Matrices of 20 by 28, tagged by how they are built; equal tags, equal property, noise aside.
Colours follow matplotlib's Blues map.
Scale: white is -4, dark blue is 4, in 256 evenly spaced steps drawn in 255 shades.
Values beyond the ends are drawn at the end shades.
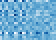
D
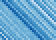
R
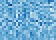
D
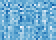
D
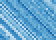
R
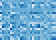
D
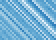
R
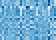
D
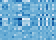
D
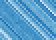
R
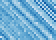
R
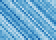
R
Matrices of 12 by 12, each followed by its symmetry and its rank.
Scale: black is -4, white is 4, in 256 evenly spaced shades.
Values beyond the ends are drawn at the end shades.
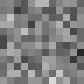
antisymmetric, full rank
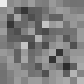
symmetric, full rank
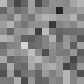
neither, full rank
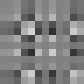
symmetric, rank one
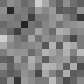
symmetric, full rank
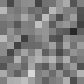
antisymmetric, full rank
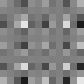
symmetric, rank one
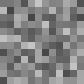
neither, full rank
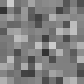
antisymmetric, full rank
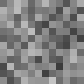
neither, full rank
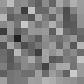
neither, full rank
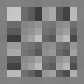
symmetric, rank one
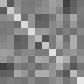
symmetric, full rank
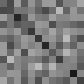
symmetric, full rank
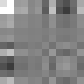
symmetric, rank one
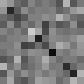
symmetric, full rank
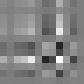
symmetric, rank one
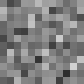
antisymmetric, full rank
